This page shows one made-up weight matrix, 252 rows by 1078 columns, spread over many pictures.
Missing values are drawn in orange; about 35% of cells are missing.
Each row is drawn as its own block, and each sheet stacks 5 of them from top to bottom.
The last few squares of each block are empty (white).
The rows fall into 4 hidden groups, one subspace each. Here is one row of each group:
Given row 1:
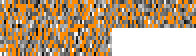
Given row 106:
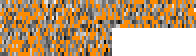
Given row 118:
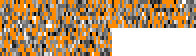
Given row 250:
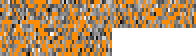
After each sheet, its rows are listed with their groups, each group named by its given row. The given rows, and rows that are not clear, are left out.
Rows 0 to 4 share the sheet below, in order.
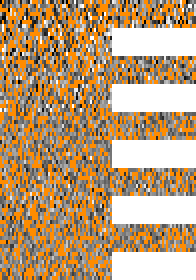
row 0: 250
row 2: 1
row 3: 106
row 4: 1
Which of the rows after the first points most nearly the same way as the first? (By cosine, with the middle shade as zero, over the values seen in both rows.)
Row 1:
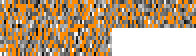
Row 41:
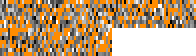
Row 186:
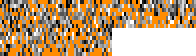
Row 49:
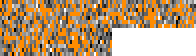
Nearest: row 41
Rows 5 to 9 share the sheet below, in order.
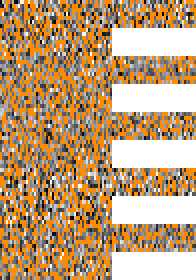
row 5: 118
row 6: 250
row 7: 118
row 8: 250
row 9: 250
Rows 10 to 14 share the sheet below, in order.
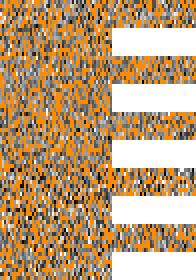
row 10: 250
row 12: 106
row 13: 118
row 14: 1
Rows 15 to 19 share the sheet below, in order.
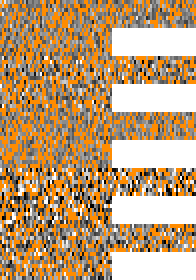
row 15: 106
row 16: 106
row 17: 1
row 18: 250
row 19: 118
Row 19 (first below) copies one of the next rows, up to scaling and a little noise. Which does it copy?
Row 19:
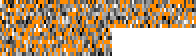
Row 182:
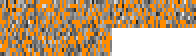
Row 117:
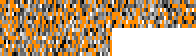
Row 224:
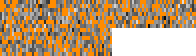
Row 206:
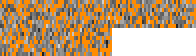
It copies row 224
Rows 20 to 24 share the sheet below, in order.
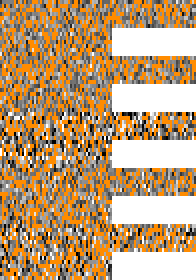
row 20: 118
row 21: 1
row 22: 118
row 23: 106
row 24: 118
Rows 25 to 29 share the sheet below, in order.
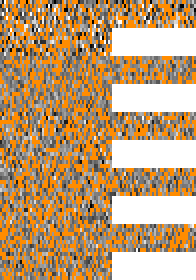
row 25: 106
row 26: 118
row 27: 106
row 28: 250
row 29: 1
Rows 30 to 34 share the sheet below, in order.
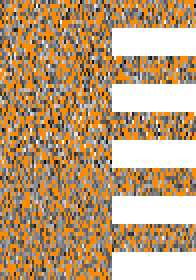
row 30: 1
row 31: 250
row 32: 250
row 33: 1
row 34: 118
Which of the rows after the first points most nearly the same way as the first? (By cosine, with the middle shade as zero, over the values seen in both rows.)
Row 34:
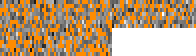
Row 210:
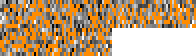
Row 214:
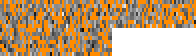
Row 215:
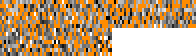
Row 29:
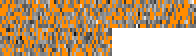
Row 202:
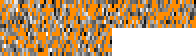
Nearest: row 215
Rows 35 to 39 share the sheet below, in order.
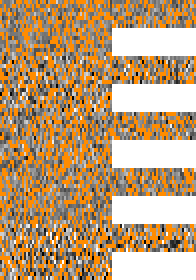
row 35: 118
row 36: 106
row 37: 250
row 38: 118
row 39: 106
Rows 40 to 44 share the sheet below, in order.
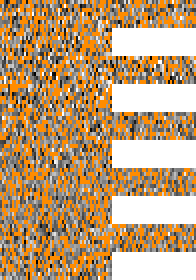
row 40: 1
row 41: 1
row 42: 250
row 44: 250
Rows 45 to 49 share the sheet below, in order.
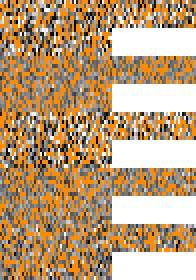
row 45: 250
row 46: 250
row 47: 1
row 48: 1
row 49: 1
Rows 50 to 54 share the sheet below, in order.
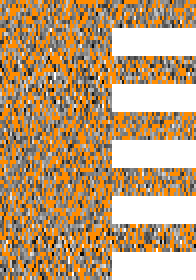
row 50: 1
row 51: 1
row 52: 118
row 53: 106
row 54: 1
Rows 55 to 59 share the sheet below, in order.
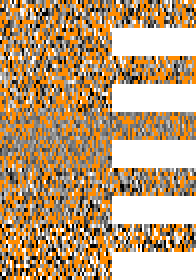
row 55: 118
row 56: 250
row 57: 118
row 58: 250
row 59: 250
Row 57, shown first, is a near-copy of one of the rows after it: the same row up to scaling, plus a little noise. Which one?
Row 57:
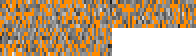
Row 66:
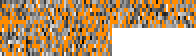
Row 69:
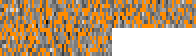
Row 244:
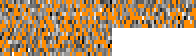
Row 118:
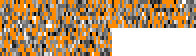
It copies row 244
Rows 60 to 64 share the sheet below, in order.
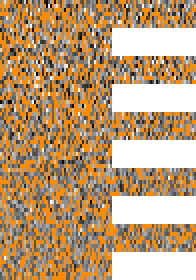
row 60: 106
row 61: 1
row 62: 1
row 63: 250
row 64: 250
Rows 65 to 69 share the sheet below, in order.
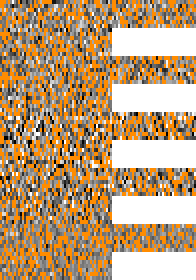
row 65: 106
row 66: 118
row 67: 1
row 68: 1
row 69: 118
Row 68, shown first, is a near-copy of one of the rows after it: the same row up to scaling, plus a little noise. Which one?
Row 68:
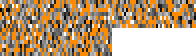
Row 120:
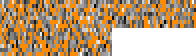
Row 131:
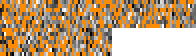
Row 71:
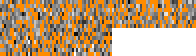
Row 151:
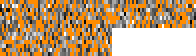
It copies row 151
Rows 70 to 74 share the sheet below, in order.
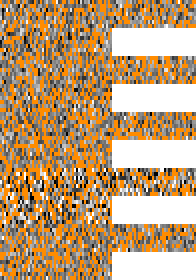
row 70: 118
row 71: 1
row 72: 1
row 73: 250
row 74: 106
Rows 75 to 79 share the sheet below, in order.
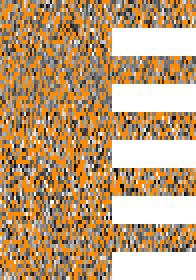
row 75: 118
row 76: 1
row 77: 106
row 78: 250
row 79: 250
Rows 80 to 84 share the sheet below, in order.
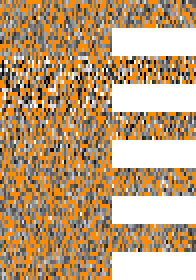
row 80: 1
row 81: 118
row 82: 118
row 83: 1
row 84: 118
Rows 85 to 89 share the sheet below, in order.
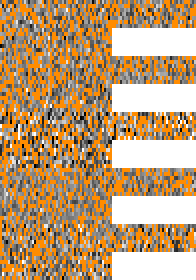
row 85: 1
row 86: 1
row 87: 250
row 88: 1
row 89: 106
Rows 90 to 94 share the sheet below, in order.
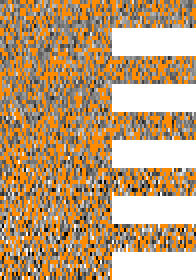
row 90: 250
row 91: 106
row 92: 1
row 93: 118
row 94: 106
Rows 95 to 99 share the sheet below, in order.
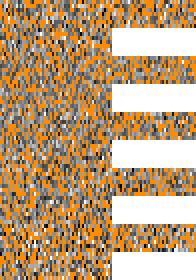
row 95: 1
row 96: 106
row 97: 118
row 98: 250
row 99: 106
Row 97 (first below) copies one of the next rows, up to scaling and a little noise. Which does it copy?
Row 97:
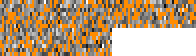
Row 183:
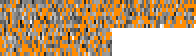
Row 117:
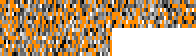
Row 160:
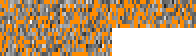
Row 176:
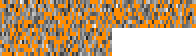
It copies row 160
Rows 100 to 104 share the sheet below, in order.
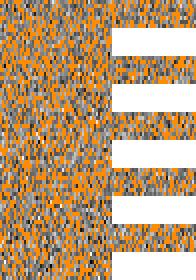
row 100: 118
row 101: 106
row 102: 118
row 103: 250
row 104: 250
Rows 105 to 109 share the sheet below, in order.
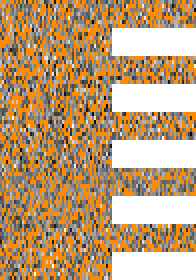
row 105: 106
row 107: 1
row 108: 106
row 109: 106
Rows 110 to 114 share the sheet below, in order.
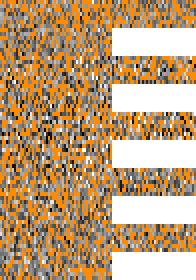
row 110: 250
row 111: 1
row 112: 118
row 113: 250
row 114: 118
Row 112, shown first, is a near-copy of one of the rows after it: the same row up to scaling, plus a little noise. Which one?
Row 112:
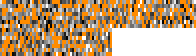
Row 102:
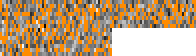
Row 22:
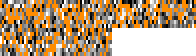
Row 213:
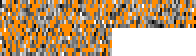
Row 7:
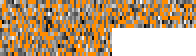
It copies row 7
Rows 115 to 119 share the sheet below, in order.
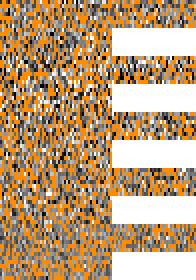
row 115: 250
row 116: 250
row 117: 118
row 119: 106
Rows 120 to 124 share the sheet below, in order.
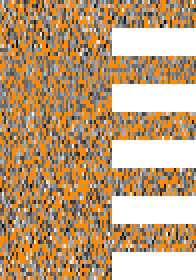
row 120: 1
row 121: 250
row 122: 1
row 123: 250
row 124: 1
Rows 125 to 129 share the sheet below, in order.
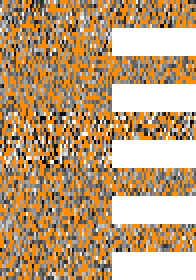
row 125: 1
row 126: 118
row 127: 118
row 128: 250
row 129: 118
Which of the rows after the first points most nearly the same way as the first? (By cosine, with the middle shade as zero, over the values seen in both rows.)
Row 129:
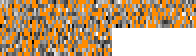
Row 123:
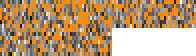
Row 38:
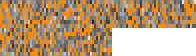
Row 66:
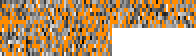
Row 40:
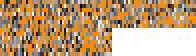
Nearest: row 38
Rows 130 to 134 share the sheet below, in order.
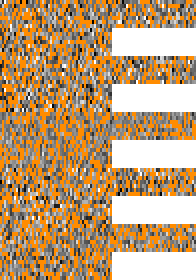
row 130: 106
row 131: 1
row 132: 1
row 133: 250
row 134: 250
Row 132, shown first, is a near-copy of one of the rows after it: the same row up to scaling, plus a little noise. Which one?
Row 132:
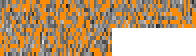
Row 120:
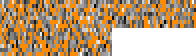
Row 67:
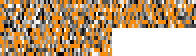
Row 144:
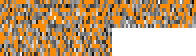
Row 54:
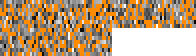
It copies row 144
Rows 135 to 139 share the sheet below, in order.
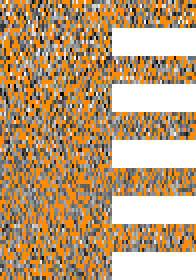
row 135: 250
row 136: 250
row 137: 106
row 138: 106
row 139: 250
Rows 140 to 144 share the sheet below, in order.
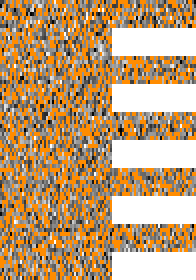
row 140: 118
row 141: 118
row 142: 250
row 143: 1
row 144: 1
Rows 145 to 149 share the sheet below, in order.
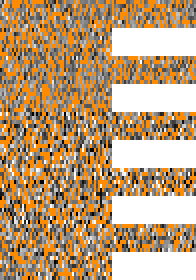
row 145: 106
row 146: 250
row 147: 250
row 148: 1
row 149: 250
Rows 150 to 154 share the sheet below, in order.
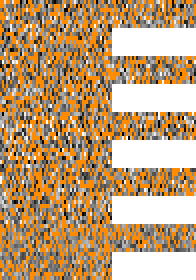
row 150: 106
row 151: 1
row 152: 106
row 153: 1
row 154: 106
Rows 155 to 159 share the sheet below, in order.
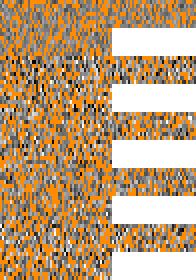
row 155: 106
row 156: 1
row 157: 250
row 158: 250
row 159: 106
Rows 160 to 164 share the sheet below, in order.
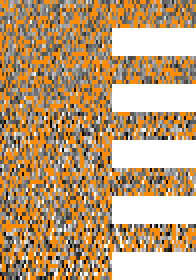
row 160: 118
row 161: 1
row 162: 106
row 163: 118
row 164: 250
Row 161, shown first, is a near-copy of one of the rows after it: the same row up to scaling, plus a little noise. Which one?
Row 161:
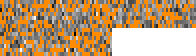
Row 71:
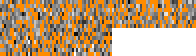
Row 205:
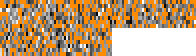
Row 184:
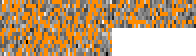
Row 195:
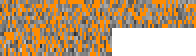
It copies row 195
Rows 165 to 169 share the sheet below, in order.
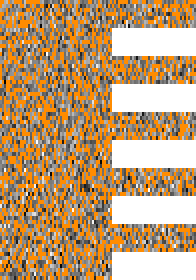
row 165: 106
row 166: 1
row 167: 1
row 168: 106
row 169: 106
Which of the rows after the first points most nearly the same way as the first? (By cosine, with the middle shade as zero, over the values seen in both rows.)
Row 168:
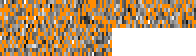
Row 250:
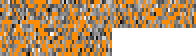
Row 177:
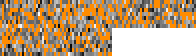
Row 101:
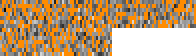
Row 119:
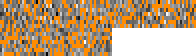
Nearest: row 101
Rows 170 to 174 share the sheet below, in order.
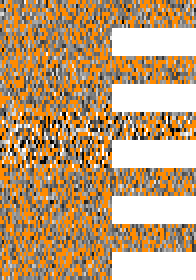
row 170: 106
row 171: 106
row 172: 106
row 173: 250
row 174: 118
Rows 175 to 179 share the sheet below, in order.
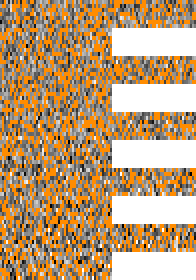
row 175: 250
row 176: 118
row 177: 1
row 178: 118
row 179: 106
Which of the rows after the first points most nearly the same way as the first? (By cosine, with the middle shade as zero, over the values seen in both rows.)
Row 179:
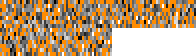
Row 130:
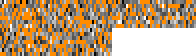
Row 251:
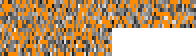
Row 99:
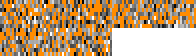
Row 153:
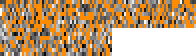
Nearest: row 130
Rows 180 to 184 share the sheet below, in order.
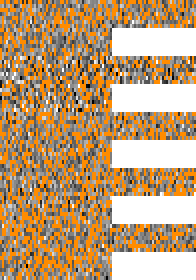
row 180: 118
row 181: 1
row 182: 118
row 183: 118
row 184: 1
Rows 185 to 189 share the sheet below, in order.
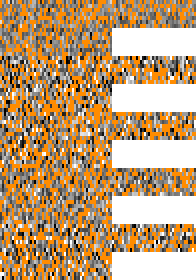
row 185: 250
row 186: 1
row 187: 106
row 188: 118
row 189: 118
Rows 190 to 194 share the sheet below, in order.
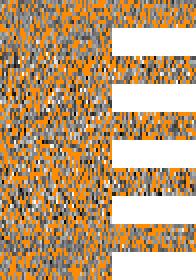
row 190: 250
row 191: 118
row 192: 250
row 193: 118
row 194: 106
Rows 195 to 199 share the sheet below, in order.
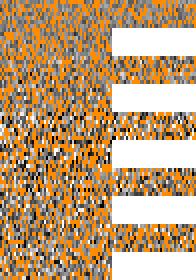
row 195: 1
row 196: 250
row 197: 250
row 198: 118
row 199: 250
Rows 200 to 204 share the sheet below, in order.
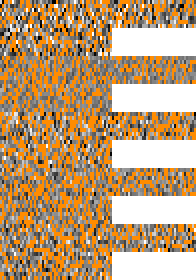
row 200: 106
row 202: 118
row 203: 106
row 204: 1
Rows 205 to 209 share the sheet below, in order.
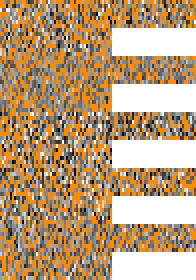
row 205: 1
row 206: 118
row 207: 250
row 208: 106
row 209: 250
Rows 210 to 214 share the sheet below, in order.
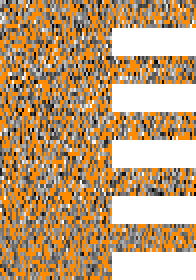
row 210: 250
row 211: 250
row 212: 118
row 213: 118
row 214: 1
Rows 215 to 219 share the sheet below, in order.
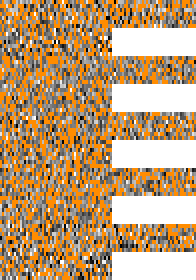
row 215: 118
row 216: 118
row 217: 250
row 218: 118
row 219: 250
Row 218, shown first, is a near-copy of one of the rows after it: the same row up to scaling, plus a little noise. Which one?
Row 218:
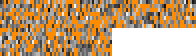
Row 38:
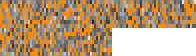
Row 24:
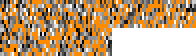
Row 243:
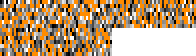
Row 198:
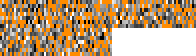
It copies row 243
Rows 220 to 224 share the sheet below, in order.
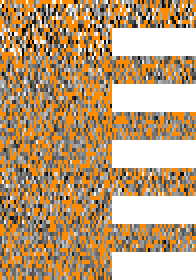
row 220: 106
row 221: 250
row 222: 250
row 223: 106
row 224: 118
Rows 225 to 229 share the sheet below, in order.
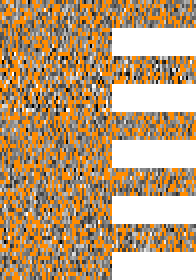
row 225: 1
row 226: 250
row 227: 1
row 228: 250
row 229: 118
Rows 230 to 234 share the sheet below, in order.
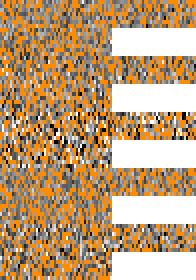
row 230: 118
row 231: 106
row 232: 1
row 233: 1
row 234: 118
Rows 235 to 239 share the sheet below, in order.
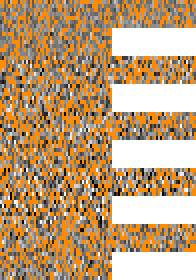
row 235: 250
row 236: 118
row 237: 250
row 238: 106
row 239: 250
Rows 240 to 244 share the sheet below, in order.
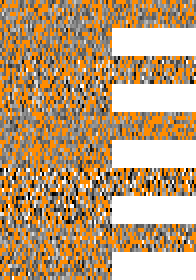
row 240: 106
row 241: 1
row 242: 250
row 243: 118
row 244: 118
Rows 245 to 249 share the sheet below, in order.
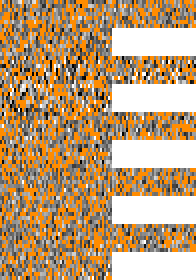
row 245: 250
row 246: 106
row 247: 106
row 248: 118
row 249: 106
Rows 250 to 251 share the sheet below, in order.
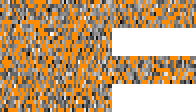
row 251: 1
